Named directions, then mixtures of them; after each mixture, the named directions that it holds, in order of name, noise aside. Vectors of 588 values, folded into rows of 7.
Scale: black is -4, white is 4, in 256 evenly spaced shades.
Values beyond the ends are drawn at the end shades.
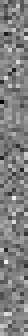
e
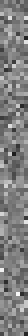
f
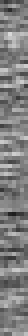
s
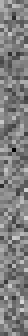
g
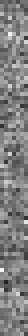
f, s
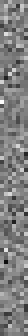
e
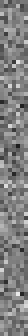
e, f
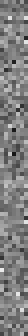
f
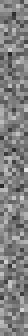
e, g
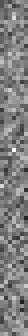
g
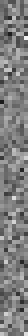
e, f, g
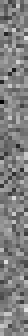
e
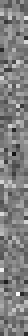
f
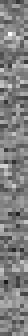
f, g, s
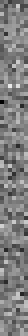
e, f, s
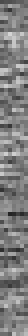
s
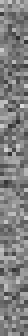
f, g, s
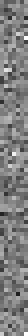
e, f, s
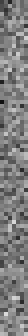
e, g, s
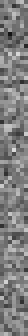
g, s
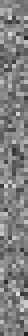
f, g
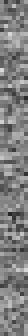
g, s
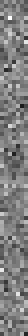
f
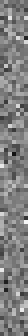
f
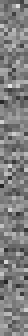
e, g, s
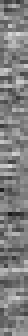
s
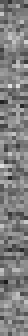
e, f, s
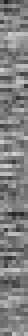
s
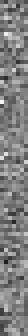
e, s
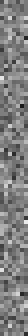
f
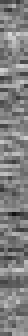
s
